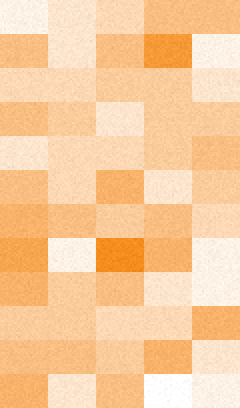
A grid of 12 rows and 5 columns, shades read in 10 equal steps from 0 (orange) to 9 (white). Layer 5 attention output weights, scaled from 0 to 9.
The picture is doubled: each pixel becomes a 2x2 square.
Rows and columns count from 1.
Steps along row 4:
up up down same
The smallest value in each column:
2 4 0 1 3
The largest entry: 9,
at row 12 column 4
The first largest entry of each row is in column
1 5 5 3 1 4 5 2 5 3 5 4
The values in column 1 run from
2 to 8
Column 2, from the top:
7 7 6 5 6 6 4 8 5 5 4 7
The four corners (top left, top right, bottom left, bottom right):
8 4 3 8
